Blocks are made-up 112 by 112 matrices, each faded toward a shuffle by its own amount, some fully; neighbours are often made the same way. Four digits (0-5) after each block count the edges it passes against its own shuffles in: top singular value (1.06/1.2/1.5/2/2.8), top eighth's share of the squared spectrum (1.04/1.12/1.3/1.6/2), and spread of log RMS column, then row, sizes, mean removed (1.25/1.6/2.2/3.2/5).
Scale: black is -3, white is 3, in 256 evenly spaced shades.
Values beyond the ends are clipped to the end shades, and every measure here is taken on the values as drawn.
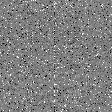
3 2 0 0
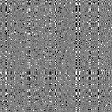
5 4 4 3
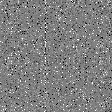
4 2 1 0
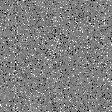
3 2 1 0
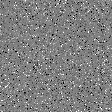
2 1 0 0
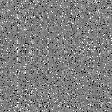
4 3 2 1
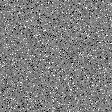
0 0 0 0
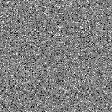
4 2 1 1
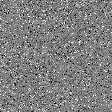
2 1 0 0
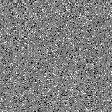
3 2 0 0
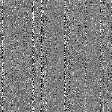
2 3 4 0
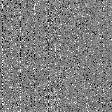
2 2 3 0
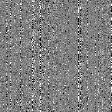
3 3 4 0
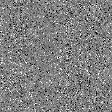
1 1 2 0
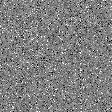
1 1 1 0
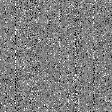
2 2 3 0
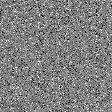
1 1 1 0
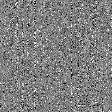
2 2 3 0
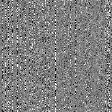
2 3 4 0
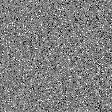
0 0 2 0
